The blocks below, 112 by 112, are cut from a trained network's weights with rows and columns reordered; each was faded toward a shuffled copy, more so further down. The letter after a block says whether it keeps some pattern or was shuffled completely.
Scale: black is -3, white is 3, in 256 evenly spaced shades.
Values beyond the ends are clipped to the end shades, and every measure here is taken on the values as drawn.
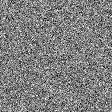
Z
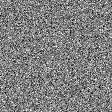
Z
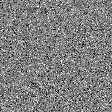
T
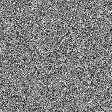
T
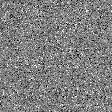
T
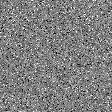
Z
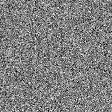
T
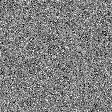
Z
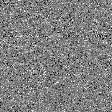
T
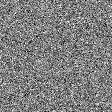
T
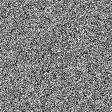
Z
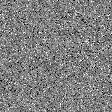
Z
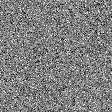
Z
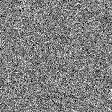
T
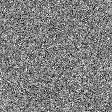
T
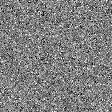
T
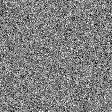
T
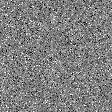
Z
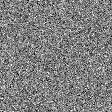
Z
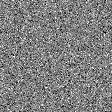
Z
